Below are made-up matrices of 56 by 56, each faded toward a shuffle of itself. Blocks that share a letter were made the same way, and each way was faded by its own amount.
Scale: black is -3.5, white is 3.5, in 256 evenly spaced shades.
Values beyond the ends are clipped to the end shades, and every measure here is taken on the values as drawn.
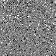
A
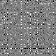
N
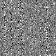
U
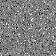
A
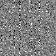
U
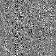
U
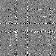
N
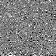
A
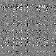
N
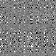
N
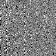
U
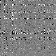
N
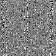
U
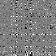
N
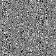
U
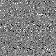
A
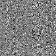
U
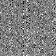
U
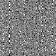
U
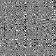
N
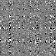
N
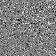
A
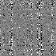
N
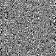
U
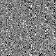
U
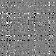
N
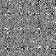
N
